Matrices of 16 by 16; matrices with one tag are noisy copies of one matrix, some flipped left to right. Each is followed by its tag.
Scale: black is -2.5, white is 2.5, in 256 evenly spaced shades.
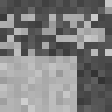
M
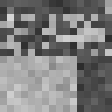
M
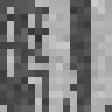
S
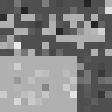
M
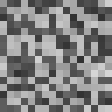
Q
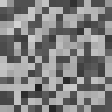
Q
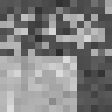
M
